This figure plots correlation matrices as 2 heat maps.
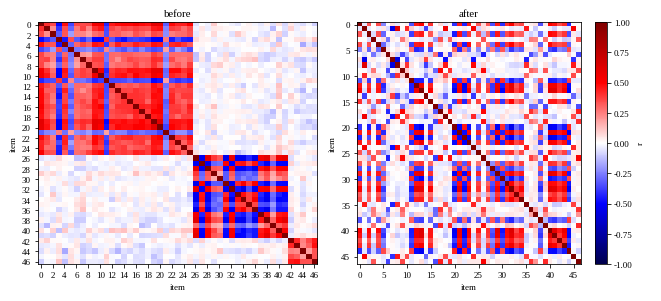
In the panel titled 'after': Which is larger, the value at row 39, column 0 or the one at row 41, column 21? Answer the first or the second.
the second
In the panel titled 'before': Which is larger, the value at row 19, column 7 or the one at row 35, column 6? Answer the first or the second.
the first
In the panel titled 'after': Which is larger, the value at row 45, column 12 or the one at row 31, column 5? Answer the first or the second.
the first
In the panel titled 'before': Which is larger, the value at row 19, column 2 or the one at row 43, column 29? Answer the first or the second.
the first
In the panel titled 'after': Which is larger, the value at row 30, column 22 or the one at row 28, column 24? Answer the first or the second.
the first
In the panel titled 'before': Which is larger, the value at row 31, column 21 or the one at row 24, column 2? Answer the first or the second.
the second
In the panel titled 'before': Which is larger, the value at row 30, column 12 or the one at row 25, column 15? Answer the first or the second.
the second
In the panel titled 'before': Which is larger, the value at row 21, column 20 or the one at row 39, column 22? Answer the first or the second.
the second
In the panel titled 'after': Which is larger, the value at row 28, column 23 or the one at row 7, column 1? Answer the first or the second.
the first
